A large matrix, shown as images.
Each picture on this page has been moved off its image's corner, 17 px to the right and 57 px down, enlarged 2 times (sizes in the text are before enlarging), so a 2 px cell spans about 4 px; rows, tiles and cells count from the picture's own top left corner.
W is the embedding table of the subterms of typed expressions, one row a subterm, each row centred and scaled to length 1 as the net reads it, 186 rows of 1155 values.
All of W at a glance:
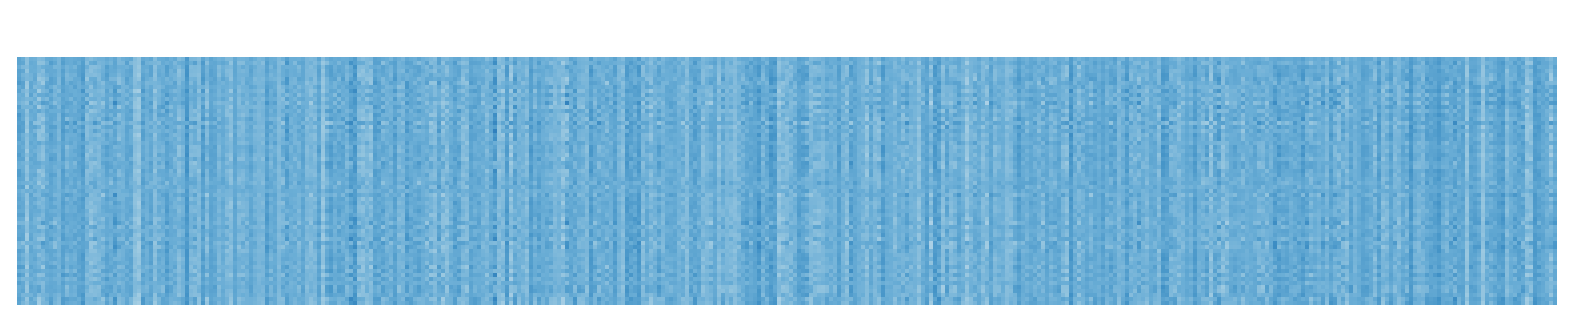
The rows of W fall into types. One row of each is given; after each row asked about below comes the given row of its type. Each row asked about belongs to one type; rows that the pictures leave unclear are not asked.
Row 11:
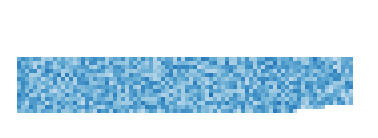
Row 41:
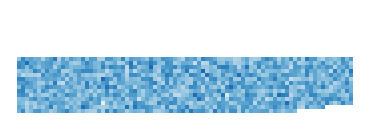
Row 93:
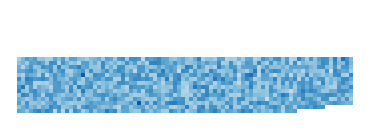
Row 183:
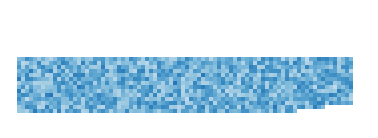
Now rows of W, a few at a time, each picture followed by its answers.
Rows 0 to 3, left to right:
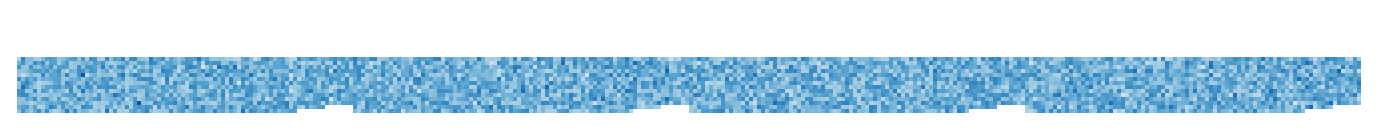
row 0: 41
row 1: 11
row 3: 183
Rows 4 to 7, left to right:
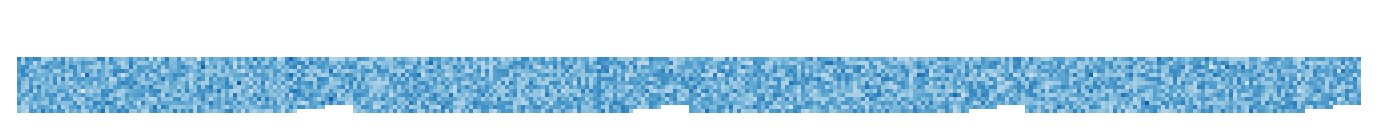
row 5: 183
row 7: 41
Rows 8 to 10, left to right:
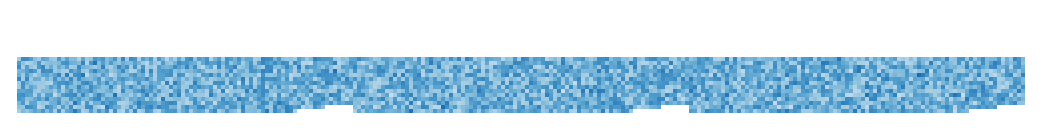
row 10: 93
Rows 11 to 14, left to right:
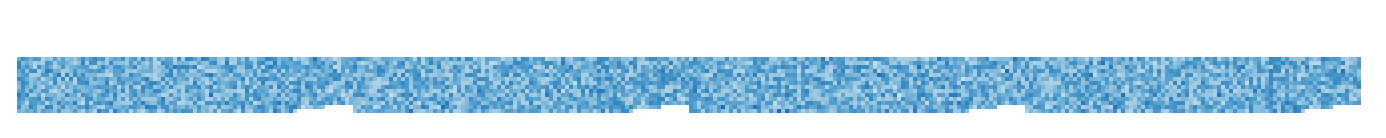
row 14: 183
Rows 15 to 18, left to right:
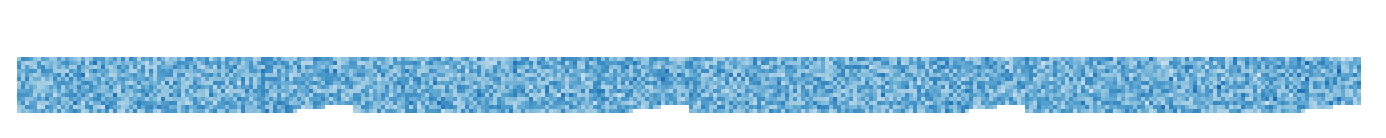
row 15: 183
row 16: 183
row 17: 11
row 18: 11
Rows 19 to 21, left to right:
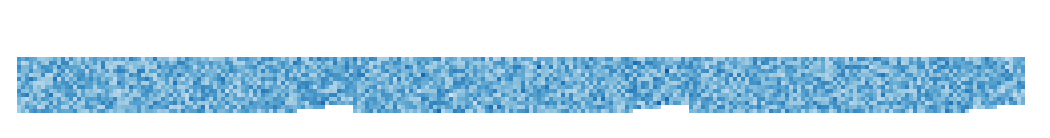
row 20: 11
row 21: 11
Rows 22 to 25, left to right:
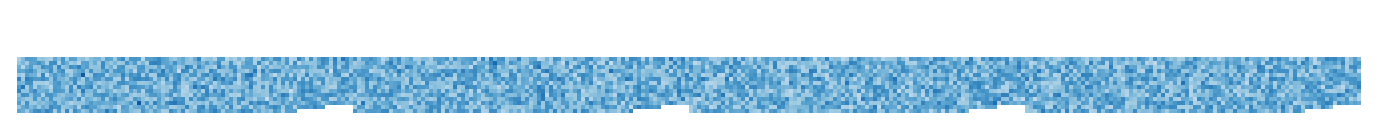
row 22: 93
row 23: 93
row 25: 183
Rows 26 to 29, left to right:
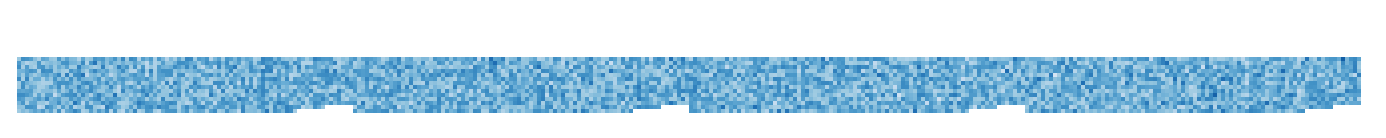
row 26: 183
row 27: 93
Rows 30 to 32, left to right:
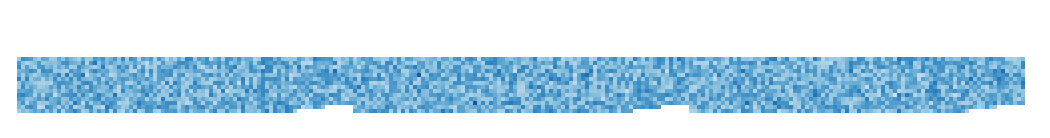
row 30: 183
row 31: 93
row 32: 183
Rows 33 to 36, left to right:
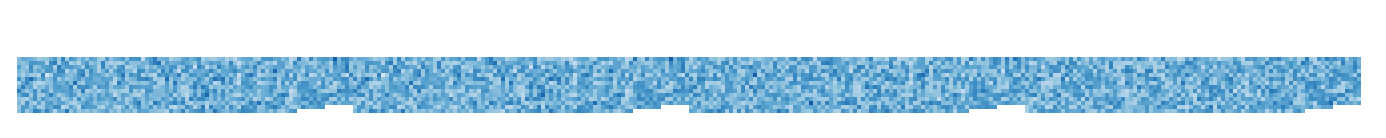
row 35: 93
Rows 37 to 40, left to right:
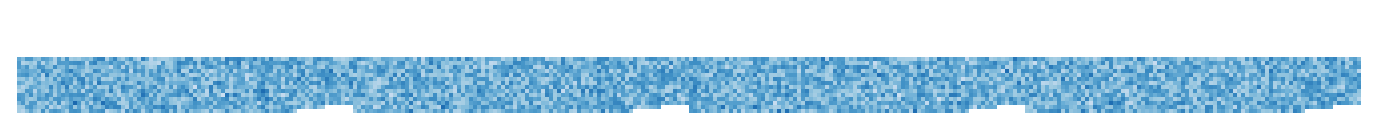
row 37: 183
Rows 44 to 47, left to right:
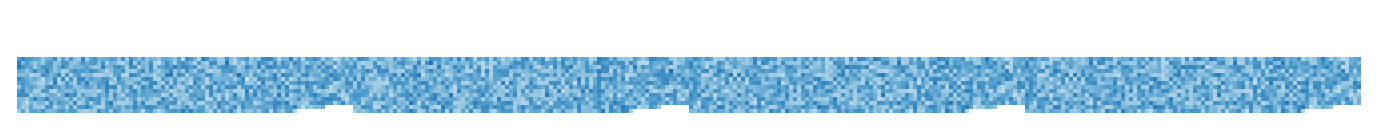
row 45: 183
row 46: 11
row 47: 11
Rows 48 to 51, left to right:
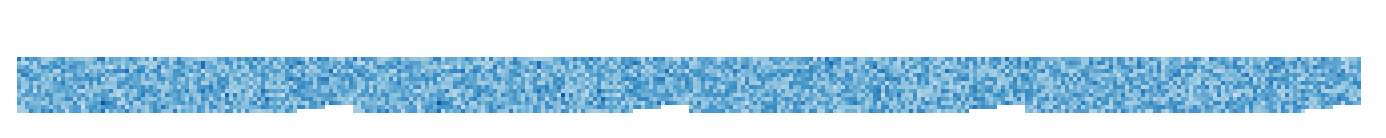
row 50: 93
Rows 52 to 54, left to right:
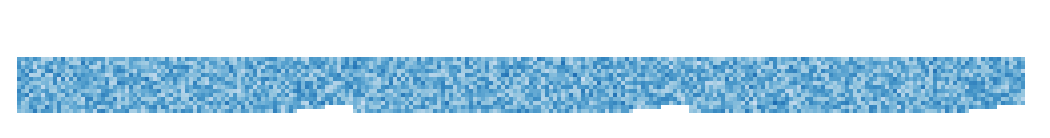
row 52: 11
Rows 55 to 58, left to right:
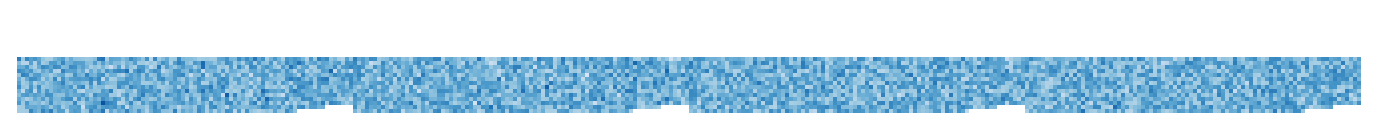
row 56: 11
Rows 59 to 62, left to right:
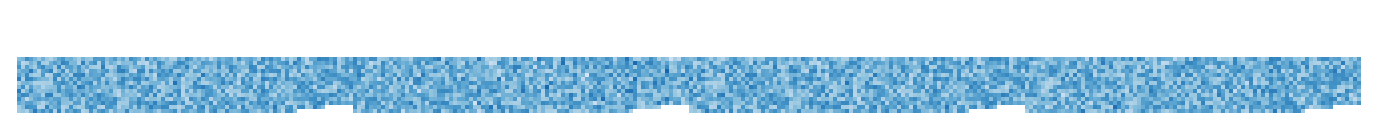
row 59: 183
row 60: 11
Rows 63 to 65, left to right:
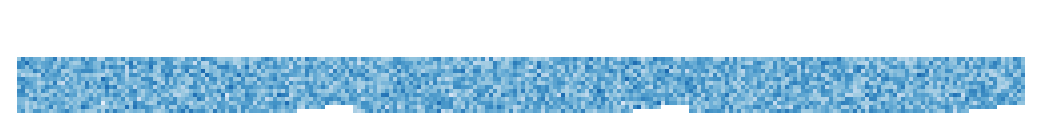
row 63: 41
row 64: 183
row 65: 93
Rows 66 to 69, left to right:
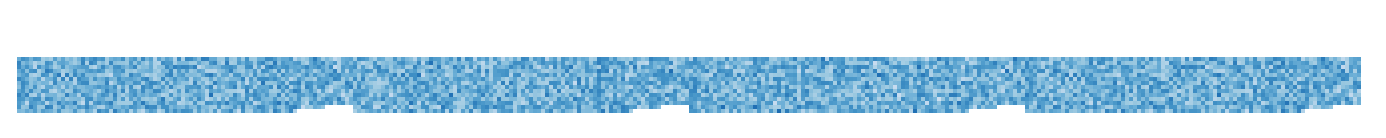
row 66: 11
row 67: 183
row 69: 11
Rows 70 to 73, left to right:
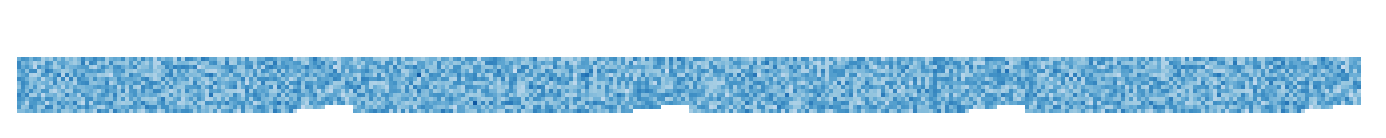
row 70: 11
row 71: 93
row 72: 183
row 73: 11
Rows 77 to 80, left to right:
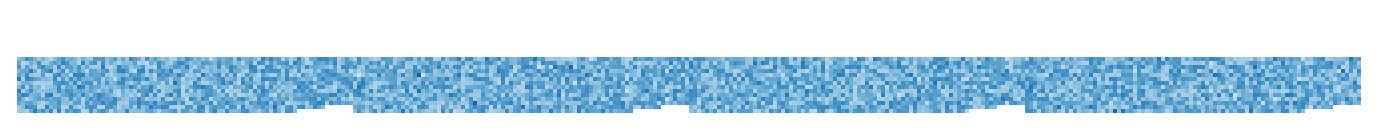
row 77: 183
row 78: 41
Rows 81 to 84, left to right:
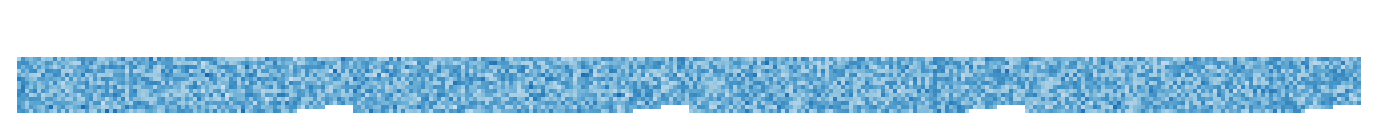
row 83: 183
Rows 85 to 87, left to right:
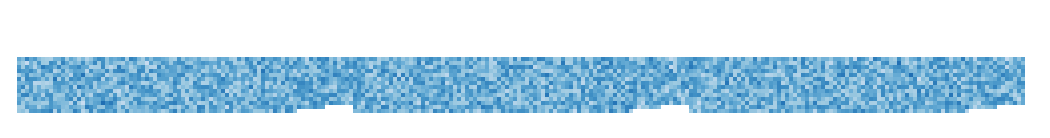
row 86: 11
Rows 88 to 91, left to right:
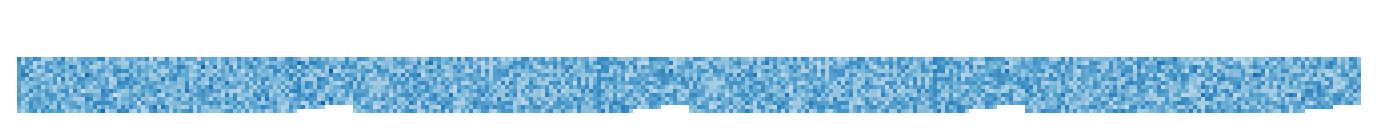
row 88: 11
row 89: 183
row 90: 183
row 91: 93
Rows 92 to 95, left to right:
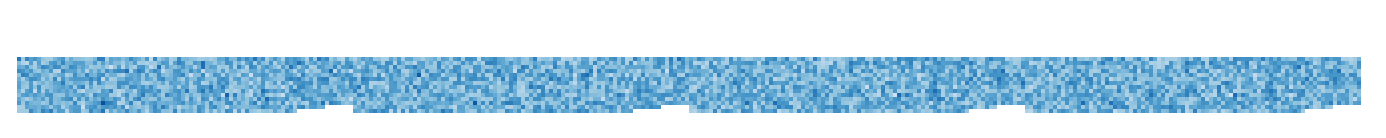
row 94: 183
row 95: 183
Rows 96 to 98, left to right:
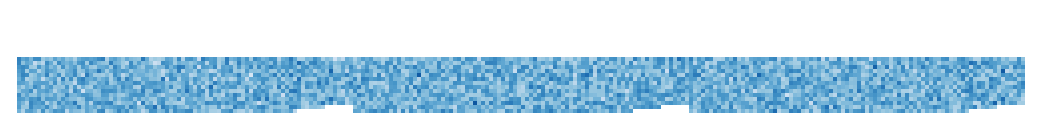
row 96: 11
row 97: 93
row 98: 11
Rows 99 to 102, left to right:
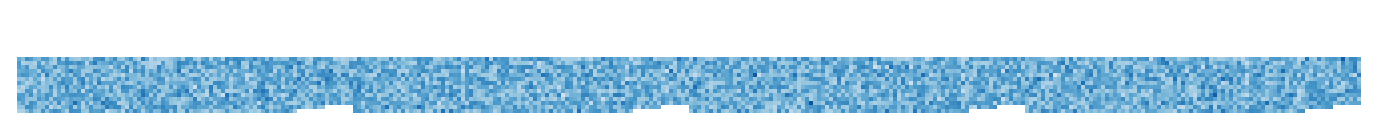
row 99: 183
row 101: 41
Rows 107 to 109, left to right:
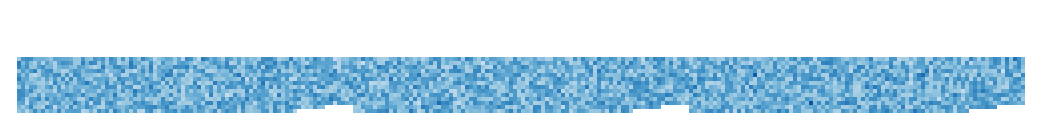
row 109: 93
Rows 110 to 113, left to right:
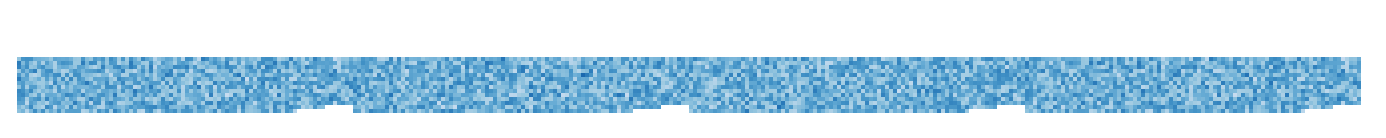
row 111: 93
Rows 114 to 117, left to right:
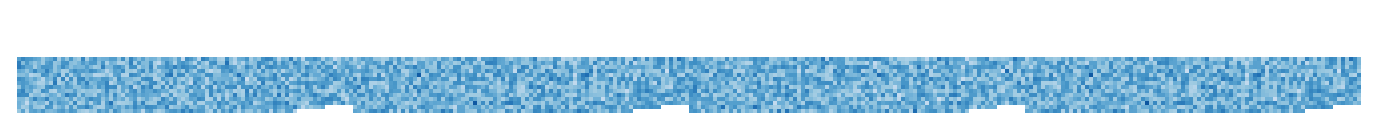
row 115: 93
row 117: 93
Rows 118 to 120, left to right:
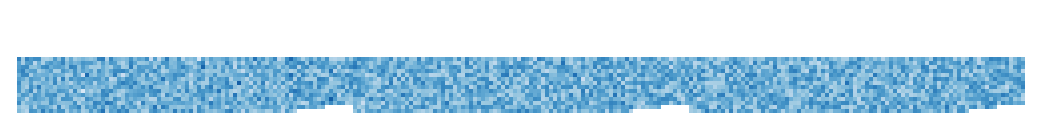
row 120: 183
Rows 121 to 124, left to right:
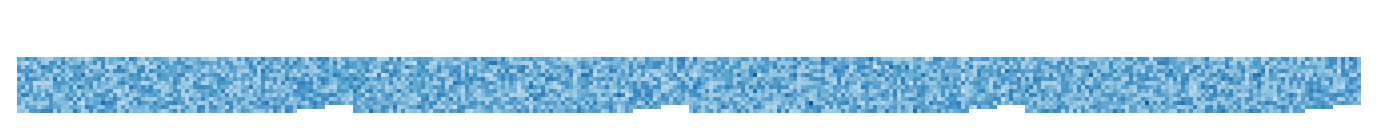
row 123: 41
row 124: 93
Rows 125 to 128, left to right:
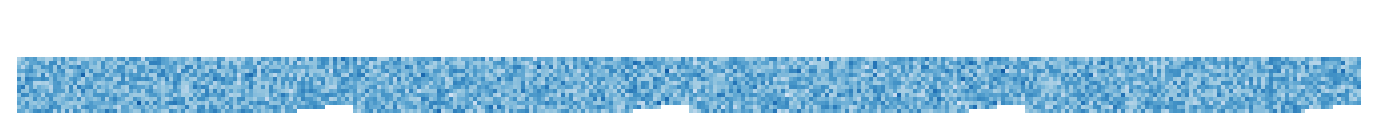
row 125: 93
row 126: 11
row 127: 183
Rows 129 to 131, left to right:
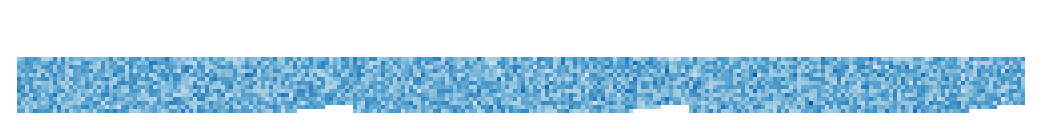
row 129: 93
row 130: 11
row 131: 41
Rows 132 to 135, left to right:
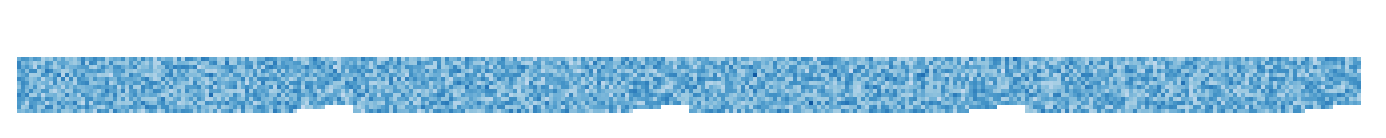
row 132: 11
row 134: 93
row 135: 183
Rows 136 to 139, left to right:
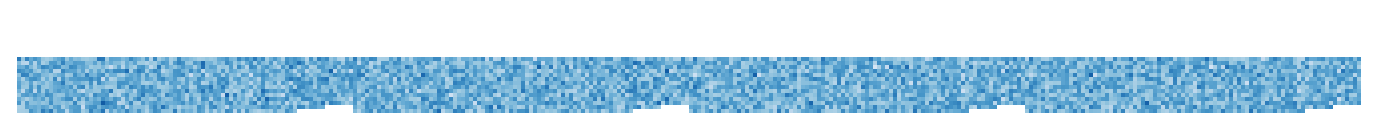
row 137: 11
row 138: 41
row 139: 41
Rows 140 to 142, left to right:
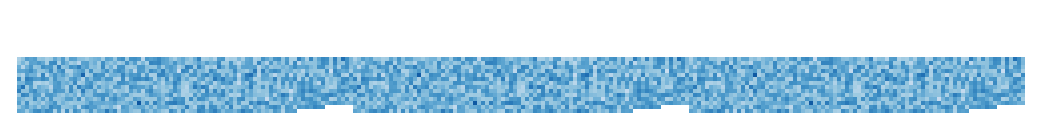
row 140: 93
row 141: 93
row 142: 93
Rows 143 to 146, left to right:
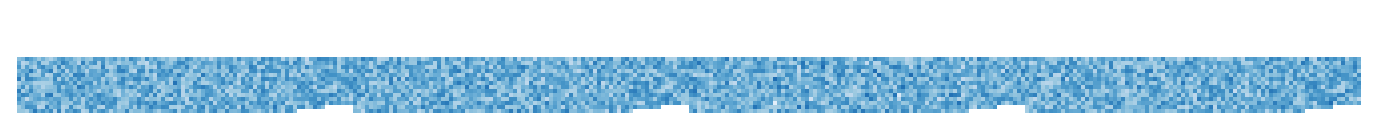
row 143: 183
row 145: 41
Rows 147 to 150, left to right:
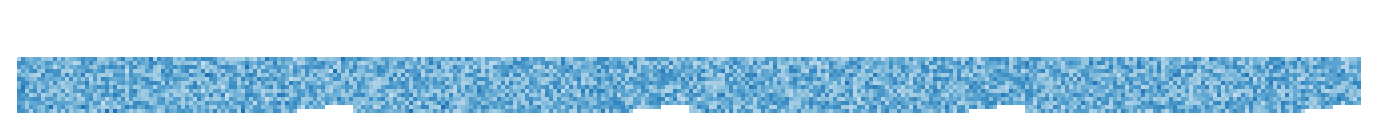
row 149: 183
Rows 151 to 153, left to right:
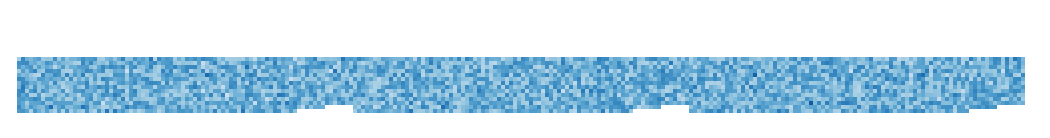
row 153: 93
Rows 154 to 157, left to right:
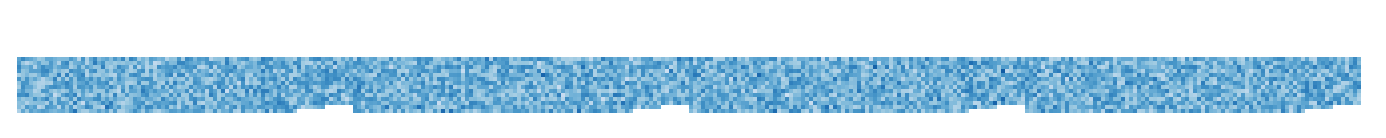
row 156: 11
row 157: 11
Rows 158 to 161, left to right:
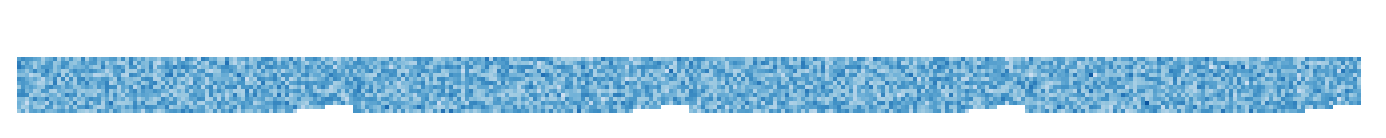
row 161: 41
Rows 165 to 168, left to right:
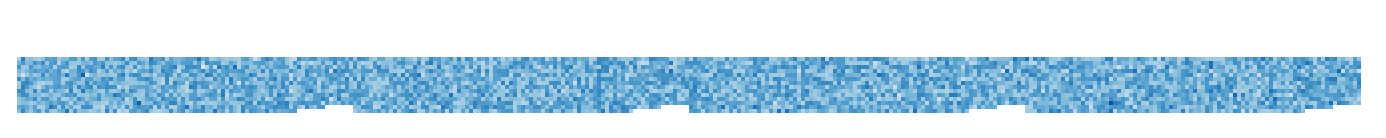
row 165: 41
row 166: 183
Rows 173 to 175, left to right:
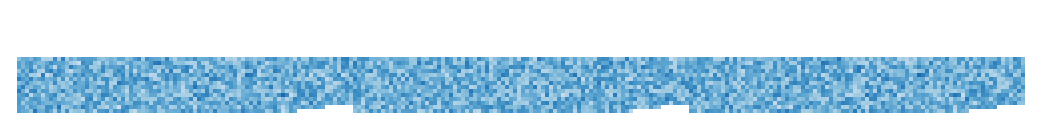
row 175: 93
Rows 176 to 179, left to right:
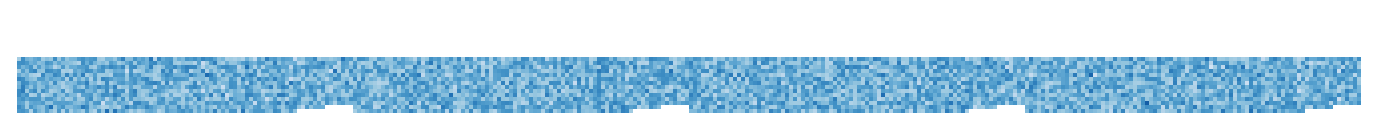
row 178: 11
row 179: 41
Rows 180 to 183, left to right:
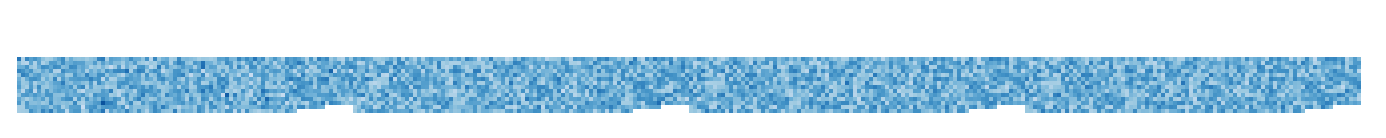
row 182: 183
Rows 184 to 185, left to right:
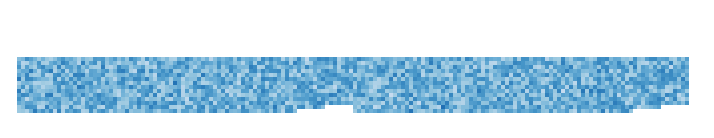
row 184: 183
